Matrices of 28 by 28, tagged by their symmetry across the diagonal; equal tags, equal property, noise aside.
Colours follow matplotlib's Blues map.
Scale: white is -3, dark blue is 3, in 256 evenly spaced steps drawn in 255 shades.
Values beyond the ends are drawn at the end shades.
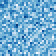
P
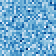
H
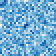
P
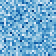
P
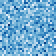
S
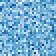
H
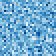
S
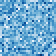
P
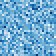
S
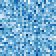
S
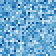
P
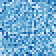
S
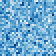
H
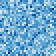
P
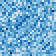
P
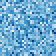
P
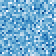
H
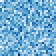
H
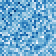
P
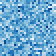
H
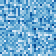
S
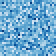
P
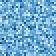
S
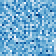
S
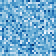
S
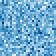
H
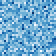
H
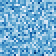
H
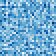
S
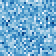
H
